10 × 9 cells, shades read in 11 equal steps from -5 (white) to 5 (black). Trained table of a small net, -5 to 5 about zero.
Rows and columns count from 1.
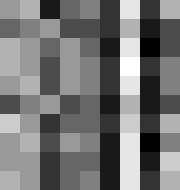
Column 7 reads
-4 -2 -4 -5 -4 -2 -3 -4 -4 -4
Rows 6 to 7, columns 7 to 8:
-2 4 / -3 3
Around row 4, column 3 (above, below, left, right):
1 2 -1 -1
